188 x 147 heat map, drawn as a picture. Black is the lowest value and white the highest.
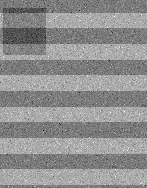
In the top left lies a patch that is lower than the rest. The ninth with the lowest average is the top left. Horizontal stripes repeat 6 times down the table.
